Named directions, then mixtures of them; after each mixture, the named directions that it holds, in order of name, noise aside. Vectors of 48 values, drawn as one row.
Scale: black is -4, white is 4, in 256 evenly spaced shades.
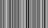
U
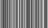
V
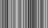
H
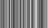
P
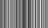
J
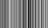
H, J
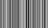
U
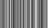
P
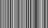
P, U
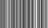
J, P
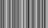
P, U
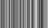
P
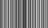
J, V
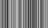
H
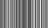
J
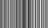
J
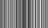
J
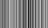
H, J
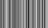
P, U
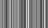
U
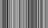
H, V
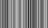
H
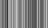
H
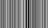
H, U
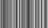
J, V
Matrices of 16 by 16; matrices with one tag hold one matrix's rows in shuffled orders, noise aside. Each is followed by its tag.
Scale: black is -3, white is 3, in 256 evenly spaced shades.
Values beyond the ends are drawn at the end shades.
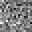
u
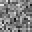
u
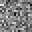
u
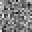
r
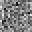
r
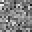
u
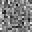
r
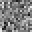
r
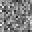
r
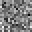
r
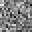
u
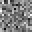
r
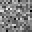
u
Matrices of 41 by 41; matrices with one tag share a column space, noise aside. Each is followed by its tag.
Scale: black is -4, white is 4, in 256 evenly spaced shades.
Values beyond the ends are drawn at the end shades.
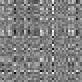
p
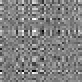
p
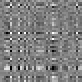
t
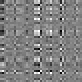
p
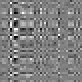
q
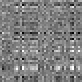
t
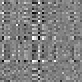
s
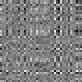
p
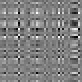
q
